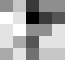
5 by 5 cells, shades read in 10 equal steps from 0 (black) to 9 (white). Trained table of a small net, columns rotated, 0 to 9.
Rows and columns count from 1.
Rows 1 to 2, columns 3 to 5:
2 5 5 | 0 2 3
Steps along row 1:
up down up same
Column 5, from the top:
5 3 8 8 7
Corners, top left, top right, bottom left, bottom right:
5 5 6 7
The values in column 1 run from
5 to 9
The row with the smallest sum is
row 2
